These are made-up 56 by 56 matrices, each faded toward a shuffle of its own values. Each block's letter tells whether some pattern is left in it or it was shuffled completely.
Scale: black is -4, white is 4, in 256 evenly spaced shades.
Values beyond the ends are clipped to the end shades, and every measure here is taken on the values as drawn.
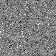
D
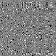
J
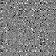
J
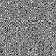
J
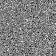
D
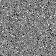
D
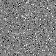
D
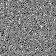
D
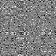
J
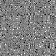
J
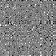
J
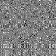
J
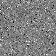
D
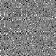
J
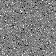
D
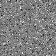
D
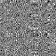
J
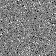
D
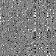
J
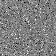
D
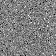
D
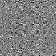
J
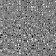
J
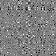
J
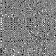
J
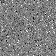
D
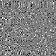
J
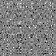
J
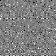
J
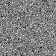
D
